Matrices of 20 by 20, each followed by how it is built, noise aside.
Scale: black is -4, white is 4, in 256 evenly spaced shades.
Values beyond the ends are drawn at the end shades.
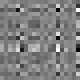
low rank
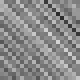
Toeplitz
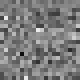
low rank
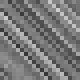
Toeplitz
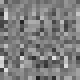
low rank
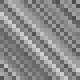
Toeplitz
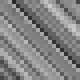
Toeplitz
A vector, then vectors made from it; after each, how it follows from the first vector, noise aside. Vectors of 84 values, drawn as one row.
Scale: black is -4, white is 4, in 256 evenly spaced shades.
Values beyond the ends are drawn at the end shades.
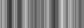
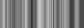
wrapped around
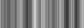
wrapped around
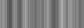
shrunk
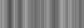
shrunk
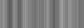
shrunk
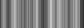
wrapped around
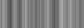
shrunk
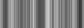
wrapped around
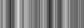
wrapped around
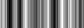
scaled up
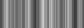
wrapped around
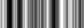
scaled up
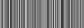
sign-scrambled
